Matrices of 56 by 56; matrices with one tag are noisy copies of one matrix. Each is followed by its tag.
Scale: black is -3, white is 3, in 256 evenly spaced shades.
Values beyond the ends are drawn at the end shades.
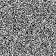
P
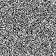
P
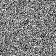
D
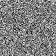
P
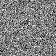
D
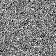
D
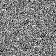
D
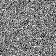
D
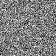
D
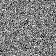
D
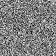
P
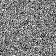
D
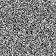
P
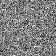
D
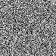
P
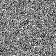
D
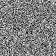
P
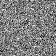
D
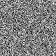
P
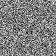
P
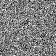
D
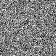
D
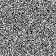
P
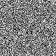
P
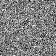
D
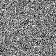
D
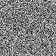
P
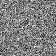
D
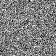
D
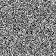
P
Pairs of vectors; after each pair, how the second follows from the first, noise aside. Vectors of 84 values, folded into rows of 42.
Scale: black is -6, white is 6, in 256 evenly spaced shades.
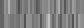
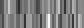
scaled up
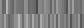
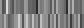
scaled up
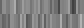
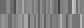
sign-scrambled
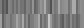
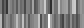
scaled up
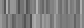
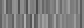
sign-scrambled
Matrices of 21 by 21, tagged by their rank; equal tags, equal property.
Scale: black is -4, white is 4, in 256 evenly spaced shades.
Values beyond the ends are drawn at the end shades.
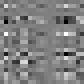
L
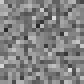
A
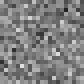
A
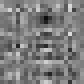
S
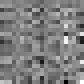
S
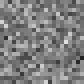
A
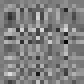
L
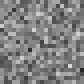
A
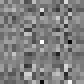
S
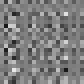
L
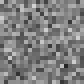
A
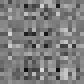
S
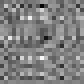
S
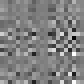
L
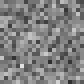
A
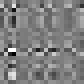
L
